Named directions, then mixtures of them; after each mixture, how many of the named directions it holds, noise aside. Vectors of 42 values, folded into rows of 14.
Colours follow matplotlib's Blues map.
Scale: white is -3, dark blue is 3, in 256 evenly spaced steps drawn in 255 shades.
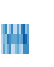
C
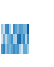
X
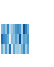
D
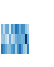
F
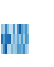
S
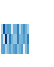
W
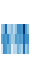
three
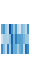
two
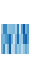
two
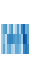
one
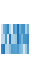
three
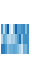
three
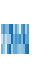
two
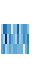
one
